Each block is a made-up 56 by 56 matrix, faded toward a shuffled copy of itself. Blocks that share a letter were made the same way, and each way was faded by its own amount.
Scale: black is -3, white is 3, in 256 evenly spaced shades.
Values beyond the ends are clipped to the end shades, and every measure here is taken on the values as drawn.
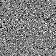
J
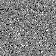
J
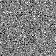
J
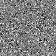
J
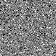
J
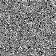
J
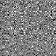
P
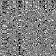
P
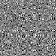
P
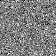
J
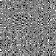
P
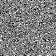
J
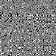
P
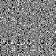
P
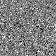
J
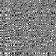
P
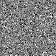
J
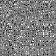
P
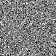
J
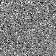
J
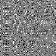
P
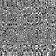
P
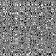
P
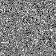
J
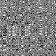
P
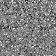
J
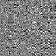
P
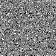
J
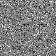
J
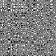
P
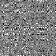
P
